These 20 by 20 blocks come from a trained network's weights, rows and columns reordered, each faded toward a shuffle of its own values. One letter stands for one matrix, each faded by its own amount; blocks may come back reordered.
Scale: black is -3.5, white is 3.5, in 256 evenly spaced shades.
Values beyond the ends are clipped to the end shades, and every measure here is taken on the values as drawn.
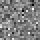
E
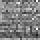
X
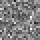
E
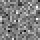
E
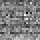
X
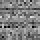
X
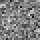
E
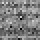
X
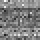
X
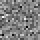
E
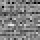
X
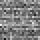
X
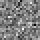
E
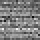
X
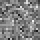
E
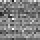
X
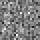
E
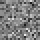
E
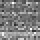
X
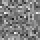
E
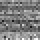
X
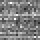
X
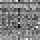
X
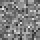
E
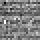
X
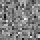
E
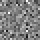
E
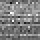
X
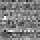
X
